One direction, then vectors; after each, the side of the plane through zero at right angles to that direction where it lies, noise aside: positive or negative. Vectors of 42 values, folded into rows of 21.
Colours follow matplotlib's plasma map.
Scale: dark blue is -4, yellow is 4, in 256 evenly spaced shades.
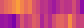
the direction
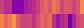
negative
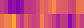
negative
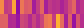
positive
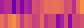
negative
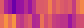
negative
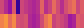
negative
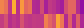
positive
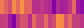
positive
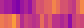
negative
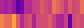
negative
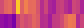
positive
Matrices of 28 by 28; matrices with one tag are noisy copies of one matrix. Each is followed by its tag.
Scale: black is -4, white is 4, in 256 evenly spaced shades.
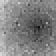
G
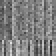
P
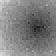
G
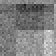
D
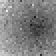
G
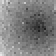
G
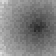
G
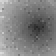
G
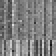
P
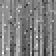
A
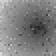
G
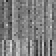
P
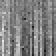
A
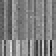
P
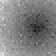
G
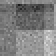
D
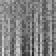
A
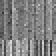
P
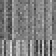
P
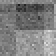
D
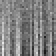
A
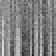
A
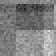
D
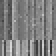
P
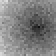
G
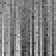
A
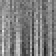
A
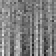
A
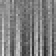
A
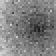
G
